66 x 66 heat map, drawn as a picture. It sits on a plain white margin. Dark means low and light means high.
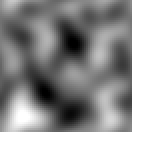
Ninth with the highest average: bottom left. Slope: none. Roughest part: bottom left. Lone odd cells: none.
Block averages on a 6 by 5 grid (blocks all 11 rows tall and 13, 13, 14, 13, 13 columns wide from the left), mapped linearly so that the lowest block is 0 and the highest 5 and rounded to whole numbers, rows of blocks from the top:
3 2 2 2 2 | 1 3 0 2 3 | 2 2 0 3 1 | 2 0 2 3 2 | 3 1 0 2 2 | 5 4 0 2 4
